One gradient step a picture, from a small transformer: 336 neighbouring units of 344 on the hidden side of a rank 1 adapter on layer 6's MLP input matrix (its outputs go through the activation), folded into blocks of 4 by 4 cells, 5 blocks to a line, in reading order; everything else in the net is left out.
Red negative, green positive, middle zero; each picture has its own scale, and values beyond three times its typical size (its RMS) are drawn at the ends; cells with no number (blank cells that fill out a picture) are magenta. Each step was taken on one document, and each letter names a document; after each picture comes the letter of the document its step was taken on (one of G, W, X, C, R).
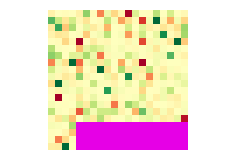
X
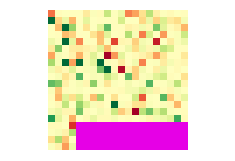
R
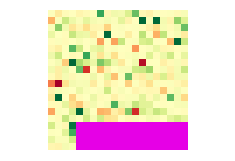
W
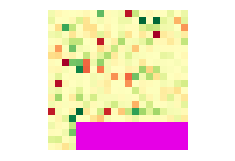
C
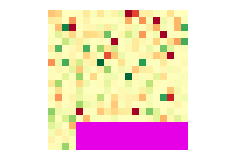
R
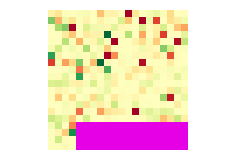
R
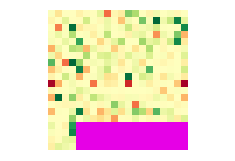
W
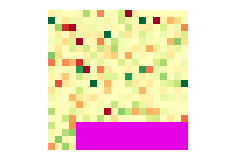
C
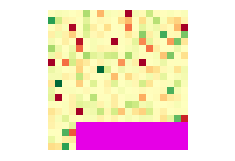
X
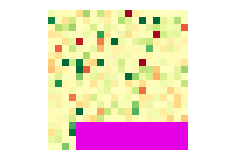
C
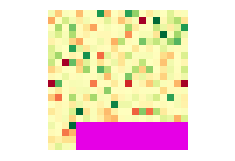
W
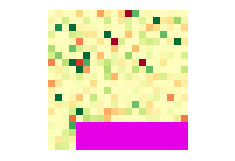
W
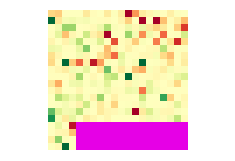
R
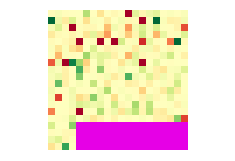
X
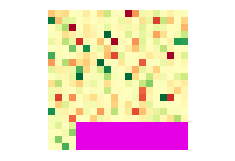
R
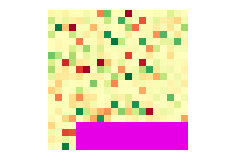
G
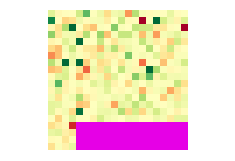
C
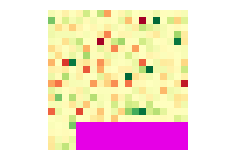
G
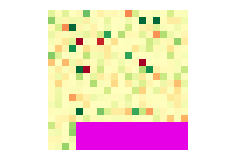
C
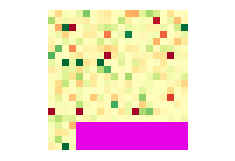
R
